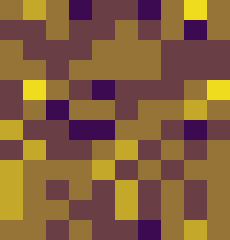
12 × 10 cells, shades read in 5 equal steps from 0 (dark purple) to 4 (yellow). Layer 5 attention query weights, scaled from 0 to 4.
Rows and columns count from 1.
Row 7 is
3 1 1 0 0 2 2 1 0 1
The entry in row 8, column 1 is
1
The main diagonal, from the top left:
2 1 1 2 0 1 2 2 2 2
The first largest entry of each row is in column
9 3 1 1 2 9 1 2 1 1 1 9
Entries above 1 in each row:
6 4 4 6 4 7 3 5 8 6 6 6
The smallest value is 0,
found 9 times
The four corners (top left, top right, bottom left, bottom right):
2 2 2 2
